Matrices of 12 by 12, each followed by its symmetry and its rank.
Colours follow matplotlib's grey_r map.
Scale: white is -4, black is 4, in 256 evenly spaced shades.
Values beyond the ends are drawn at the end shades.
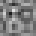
antisymmetric, rank two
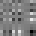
symmetric, rank one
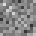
symmetric, full rank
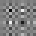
symmetric, rank one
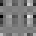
neither, rank one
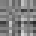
antisymmetric, rank two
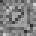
symmetric, full rank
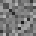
symmetric, full rank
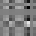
neither, rank one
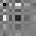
symmetric, rank one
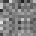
antisymmetric, rank two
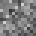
symmetric, full rank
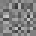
antisymmetric, rank two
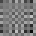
symmetric, rank one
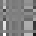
neither, rank one
